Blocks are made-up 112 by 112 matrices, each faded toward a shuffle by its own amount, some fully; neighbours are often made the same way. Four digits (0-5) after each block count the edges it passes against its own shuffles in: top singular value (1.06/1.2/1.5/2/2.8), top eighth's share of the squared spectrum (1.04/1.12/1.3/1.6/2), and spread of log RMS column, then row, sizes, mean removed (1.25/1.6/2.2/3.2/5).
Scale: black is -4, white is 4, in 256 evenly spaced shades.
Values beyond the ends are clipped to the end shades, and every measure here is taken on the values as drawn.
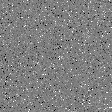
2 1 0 0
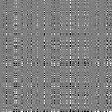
5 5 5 4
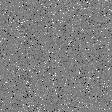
0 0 0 0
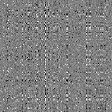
5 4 3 3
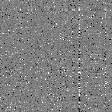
4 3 2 1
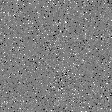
2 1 0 0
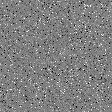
0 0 0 0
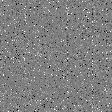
3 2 1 0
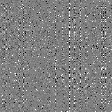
4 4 3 2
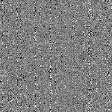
2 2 3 0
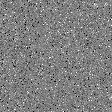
0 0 0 0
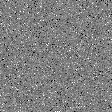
0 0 0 0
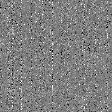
2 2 3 0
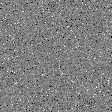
0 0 0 0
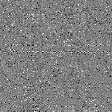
4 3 1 2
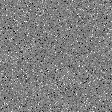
2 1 0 0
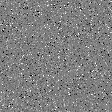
1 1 0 0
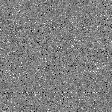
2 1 0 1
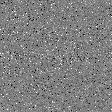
2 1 0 0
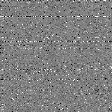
4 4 1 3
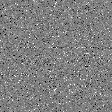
3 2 0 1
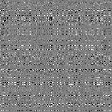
5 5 3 4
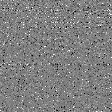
3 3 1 2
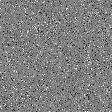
2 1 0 0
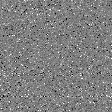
3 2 0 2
